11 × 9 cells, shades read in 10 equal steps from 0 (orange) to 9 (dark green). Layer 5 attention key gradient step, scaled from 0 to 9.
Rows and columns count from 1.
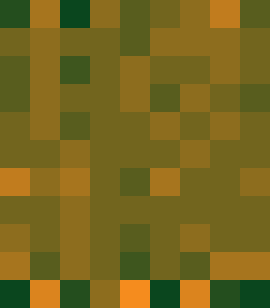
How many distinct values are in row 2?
3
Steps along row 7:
up down up up down up same down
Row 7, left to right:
2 4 3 5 6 3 5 5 4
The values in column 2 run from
1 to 6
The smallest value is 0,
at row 11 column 5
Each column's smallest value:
2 1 3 4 0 3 1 2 3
